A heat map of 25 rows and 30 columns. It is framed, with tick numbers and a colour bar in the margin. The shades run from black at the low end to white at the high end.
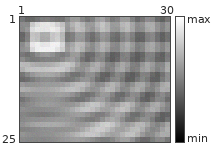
Mirror symmetry: none. Rings: centred on the top left. Roughest part: top left. Stripes: horizontal, repeating 6 times. Odd patch: higher, in the top left.
